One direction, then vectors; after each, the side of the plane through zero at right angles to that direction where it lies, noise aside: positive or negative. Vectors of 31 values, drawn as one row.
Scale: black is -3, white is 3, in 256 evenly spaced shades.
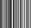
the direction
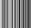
negative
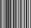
positive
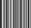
positive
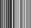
positive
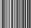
negative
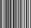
positive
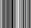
negative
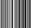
negative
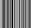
negative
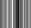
positive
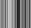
negative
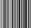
negative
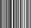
positive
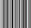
negative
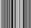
negative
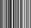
positive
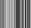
negative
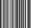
negative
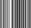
negative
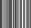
positive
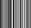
positive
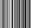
negative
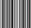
negative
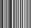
positive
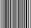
positive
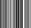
positive
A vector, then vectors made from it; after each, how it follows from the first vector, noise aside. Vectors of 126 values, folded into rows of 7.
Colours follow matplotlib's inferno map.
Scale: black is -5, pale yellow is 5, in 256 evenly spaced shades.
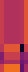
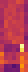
negated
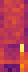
negated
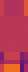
partly zeroed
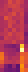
negated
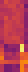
negated
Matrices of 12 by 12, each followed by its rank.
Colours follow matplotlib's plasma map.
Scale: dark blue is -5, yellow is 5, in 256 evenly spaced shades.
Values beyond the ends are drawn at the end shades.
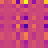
one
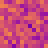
full rank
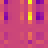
one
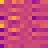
two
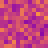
full rank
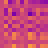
two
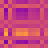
one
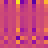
one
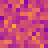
full rank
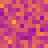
full rank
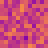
full rank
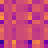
one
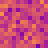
full rank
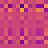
one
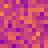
full rank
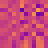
two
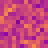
full rank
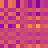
one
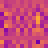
two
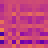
two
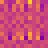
two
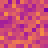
full rank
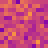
full rank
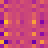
one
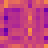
two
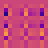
one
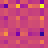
one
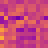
two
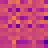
two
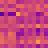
two
